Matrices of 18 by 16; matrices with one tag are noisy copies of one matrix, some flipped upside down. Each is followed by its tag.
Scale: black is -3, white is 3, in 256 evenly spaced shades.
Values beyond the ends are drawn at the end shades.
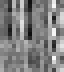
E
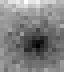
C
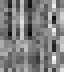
E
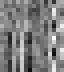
E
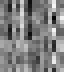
E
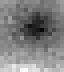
C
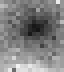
C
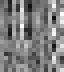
E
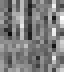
E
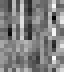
E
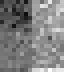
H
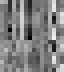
E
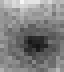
C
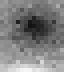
C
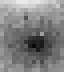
C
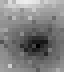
C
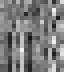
E
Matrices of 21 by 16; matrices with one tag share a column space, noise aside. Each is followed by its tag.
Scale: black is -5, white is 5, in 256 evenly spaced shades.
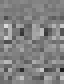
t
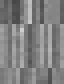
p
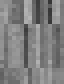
p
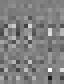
t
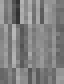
p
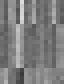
p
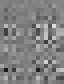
t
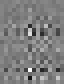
t
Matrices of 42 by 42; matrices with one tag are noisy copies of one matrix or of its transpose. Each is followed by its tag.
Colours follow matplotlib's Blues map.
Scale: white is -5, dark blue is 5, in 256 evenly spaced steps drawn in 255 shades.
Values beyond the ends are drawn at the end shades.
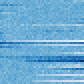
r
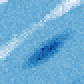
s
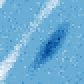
s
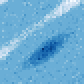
s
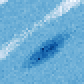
s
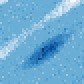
s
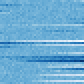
r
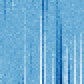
r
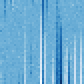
r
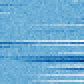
r
